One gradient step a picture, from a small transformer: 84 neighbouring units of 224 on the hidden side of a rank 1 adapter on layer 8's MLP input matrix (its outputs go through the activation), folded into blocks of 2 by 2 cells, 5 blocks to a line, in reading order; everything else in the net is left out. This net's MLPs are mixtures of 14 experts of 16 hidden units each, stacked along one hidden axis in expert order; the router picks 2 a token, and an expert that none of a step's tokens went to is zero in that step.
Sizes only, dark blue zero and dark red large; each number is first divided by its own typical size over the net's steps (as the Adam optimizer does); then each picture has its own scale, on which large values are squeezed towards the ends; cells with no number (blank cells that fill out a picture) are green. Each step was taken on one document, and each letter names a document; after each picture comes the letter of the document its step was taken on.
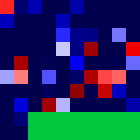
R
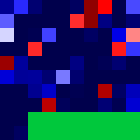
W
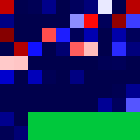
W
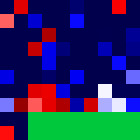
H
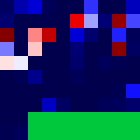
W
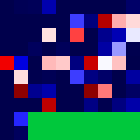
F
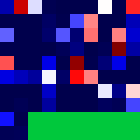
W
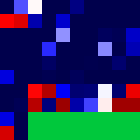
H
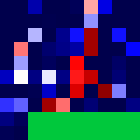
R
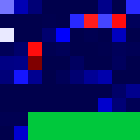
W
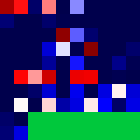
R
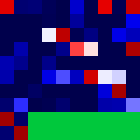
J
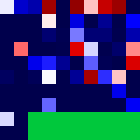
J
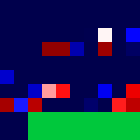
H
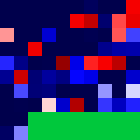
F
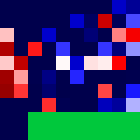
F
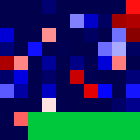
F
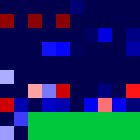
H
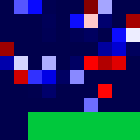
F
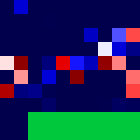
F
